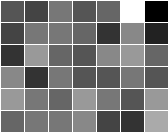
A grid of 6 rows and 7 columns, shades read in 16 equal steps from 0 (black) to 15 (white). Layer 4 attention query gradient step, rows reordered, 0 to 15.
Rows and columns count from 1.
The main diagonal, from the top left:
5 7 6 5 7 3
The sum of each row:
42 37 46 40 52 45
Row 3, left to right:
3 9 6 5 8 9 6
